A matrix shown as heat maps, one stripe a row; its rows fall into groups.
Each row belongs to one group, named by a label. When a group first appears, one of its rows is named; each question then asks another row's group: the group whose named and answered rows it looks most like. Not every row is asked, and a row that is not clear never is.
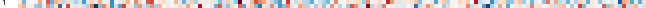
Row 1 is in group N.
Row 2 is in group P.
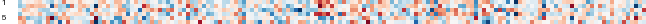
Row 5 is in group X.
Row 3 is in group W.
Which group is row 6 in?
P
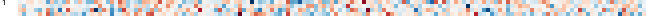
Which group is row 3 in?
P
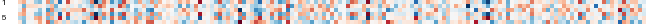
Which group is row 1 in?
P
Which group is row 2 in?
W
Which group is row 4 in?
P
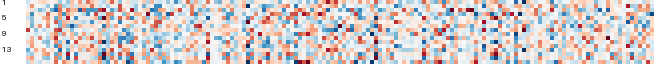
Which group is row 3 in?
X
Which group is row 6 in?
N
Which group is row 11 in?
P
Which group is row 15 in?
P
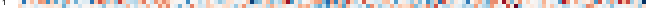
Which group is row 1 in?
W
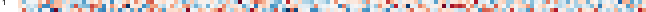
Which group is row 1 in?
N
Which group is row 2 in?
X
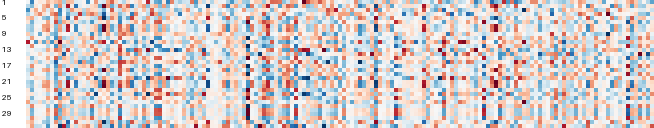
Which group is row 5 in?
P
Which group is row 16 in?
X
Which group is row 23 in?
N
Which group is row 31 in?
P
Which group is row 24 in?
W
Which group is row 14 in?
W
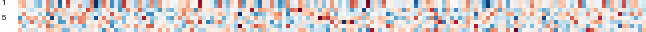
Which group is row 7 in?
N
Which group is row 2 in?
P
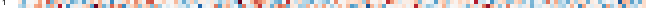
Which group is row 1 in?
N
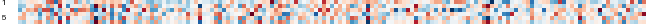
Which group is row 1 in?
W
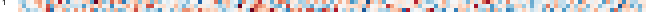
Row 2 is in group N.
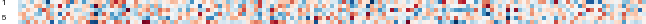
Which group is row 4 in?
P
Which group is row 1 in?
X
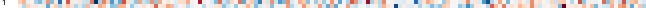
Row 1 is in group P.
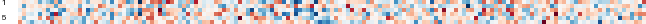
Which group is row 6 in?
X
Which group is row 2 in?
W
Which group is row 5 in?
N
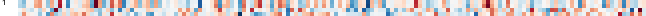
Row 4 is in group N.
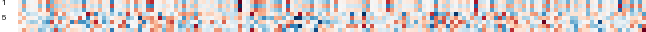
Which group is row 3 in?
N
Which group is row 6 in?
X
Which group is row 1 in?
N
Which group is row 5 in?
W
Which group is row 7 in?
W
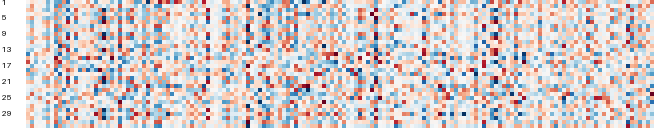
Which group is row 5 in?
P
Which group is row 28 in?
P
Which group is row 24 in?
W
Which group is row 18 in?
X
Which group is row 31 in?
N
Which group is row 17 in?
N
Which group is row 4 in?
W
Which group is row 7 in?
N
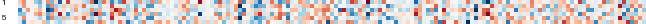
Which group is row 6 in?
W
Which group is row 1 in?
P
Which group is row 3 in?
X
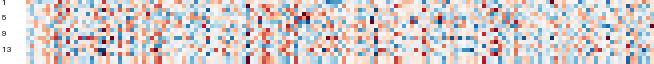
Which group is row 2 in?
N
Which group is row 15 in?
N
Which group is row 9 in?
N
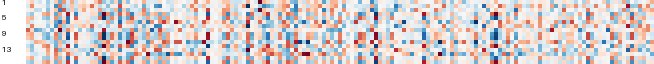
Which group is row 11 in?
W
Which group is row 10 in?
P
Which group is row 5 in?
P
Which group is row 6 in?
W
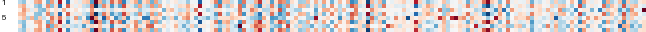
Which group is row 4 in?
P
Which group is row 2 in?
P
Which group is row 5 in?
X
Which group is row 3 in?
W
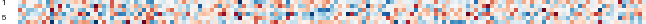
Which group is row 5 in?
N
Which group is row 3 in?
X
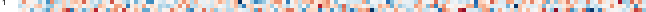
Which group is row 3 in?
X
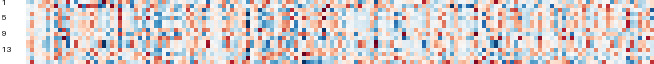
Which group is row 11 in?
P
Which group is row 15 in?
N
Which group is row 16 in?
W
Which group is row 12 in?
P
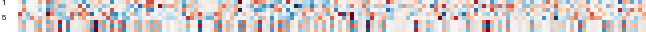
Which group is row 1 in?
N
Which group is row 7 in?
P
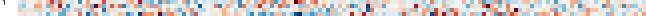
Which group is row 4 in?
W
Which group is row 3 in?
X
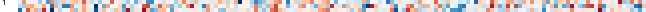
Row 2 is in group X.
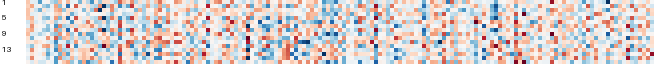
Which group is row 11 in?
W
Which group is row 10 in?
N
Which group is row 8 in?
P
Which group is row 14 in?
W
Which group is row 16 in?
X
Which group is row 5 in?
P
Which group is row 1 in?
X
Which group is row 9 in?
X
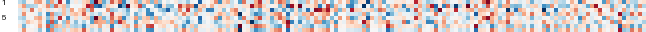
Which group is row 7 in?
N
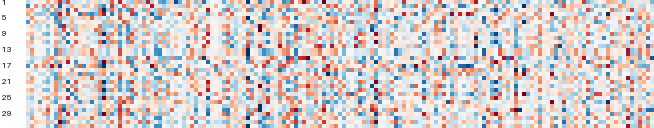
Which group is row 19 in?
X
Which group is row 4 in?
X
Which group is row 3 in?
P
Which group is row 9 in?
P
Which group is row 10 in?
W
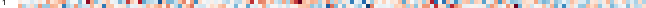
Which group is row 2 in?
X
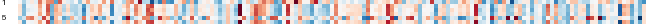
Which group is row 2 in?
N
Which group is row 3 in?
N
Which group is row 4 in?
N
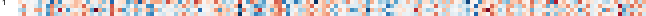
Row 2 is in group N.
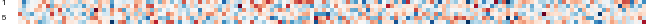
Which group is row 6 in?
W
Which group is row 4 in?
X
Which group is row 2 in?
N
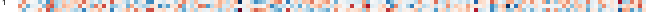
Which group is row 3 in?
N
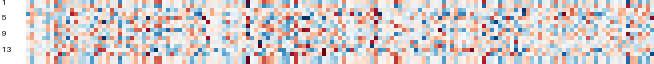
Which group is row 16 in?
N
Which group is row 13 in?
X
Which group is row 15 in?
N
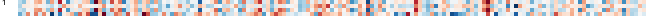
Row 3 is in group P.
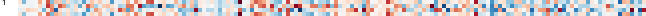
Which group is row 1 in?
N
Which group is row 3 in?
W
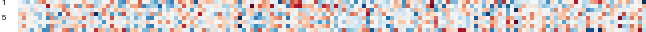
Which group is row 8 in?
X
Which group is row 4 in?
P
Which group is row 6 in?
X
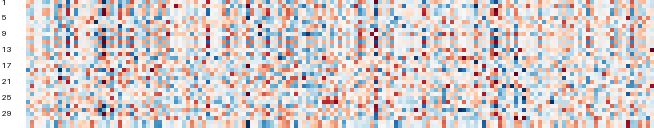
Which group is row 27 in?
P
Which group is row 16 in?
W
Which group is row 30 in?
X
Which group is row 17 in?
N
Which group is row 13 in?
W
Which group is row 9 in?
W
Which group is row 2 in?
W
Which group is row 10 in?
P
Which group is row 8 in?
P
